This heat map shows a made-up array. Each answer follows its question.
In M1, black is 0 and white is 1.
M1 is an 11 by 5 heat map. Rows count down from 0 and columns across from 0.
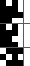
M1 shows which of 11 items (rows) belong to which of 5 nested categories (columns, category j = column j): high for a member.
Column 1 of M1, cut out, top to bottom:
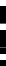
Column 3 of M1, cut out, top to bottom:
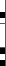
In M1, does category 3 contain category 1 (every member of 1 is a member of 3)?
yes
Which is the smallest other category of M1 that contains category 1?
3
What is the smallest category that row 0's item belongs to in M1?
1
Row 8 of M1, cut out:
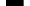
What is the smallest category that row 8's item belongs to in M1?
0
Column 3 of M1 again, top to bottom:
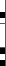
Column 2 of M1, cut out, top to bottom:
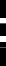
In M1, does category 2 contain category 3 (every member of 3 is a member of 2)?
no
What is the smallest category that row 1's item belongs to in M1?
3
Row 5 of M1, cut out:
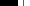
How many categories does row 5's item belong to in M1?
2
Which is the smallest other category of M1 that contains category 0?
4
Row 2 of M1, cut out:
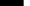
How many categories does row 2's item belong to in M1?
1
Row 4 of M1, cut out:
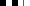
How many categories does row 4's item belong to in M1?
3
